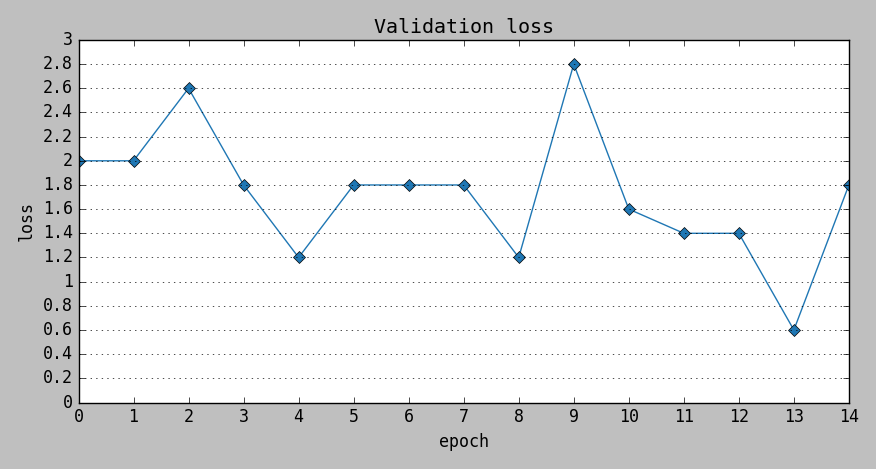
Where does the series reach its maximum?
9
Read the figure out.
Title: Validation loss
x-axis: epoch, ticks 0 1 2 3 4 5 6 7 8 9 10 11 12 13 14
y-axis: loss, ticks 0 0.2 0.4 0.6 0.8 1 1.2 1.4 1.6 1.8 2 2.2 2.4 2.6 2.8 3
Values:
2 2 2.6 1.8 1.2 1.8 1.8 1.8 1.2 2.8 1.6 1.4 1.4 0.6 1.8
